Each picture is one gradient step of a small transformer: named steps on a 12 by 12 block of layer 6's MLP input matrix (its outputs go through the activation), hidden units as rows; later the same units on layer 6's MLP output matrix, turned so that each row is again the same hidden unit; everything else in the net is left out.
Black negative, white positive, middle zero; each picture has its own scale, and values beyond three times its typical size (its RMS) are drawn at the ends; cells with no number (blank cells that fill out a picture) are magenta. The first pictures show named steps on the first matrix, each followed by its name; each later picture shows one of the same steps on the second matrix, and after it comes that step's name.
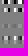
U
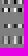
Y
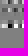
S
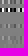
Y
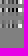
S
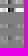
U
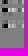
S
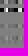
U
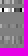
Y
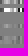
U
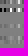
U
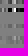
U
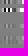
U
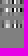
S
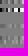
Y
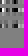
S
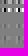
U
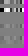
U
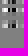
S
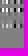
S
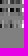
S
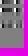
S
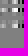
S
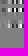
S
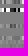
Y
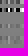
U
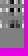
S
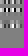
S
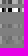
U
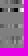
Y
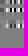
S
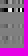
U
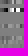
Y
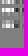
S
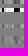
Y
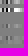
U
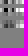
S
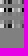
S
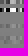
U
